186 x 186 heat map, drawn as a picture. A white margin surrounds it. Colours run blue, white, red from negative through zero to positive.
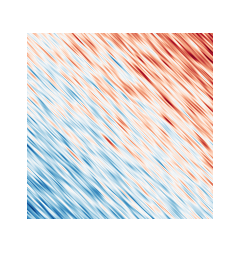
Ninth with the highest average: top right. Histogram: bell-shaped. Slope: up to the top right. Grain: diagonal, down to the right. Mirror symmetry: none. Ninth with the lowest average: bottom left.
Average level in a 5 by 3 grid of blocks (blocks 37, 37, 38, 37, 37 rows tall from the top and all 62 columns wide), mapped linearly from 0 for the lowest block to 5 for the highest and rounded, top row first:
345 / 234 / 123 / 123 / 012
